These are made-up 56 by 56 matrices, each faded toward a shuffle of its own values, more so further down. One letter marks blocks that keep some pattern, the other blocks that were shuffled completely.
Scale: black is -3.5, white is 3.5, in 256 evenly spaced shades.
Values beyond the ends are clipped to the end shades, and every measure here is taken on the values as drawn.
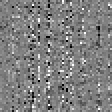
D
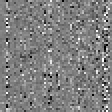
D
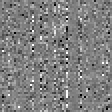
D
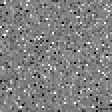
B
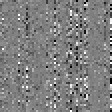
D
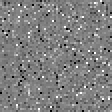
B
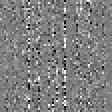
D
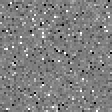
B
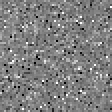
B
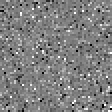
B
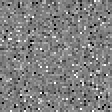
B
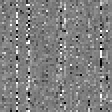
D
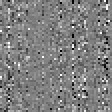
D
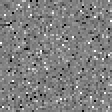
B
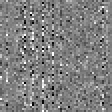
D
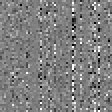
D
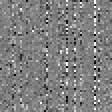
D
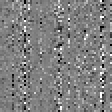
D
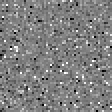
B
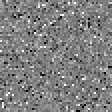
B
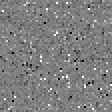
B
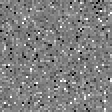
B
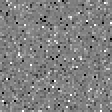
B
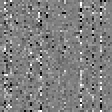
D
